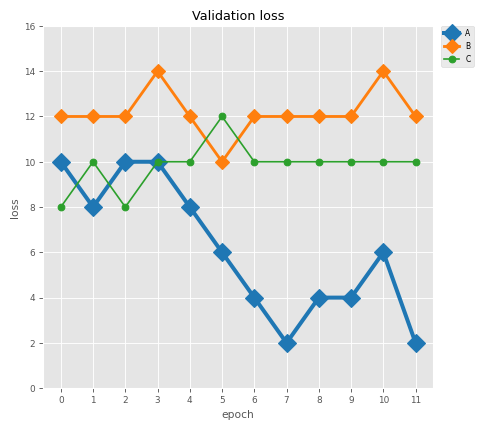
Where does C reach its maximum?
5
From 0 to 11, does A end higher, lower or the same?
lower
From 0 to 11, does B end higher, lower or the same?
the same
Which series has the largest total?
B
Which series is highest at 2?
B
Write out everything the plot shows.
Title: Validation loss
x-axis: epoch, ticks 0 1 2 3 4 5 6 7 8 9 10 11
y-axis: loss, ticks 0 2 4 6 8 10 12 14 16
Legend: A, B, C
Values:
A: 10 8 10 10 8 6 4 2 4 4 6 2
B: 12 12 12 14 12 10 12 12 12 12 14 12
C: 8 10 8 10 10 12 10 10 10 10 10 10
